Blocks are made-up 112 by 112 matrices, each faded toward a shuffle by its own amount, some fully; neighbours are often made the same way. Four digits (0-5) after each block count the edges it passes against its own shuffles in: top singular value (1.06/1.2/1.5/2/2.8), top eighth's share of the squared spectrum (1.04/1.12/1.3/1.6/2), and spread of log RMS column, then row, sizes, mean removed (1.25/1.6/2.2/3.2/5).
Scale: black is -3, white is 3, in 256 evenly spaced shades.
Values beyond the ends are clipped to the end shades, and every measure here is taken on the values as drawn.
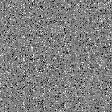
4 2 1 0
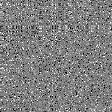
4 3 1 2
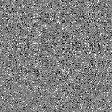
4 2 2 2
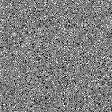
4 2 1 1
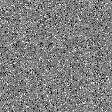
3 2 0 0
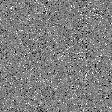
3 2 1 1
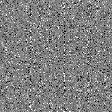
4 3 2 1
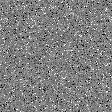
2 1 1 0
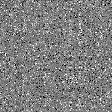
3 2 1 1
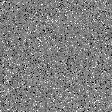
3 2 1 0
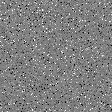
0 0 0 0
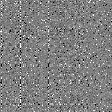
4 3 2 1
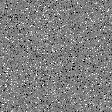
2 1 1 0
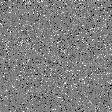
3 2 0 1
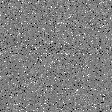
3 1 0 1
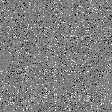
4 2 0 1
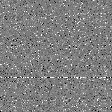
4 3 0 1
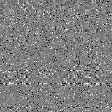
4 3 1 2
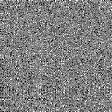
4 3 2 2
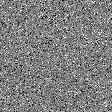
0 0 0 0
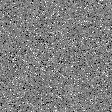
1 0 0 0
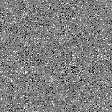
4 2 1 1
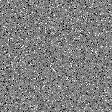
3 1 0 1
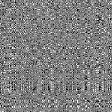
5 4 3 3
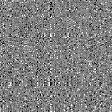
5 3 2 2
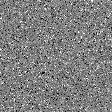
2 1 0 0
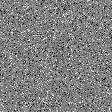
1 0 0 0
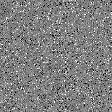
3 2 1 0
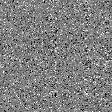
3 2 1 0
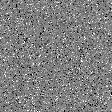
0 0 0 0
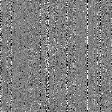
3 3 4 0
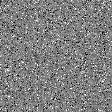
0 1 2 0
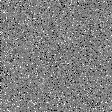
0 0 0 0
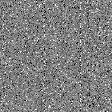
1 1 2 0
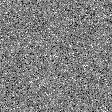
0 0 0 0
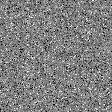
3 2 0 0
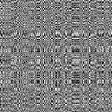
5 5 4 4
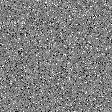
2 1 0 0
